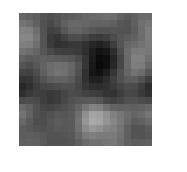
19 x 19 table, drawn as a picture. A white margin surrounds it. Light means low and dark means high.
Grain: blotchy. Calmest part: bottom left. Ninth with the highest average: centre. Ninth with the lowest average: bottom middle. Odd rows or columns: none.
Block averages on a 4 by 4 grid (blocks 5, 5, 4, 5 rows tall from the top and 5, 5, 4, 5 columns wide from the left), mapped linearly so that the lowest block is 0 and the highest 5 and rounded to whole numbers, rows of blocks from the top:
2 3 3 2 | 2 3 5 2 | 3 3 3 3 | 2 2 0 2
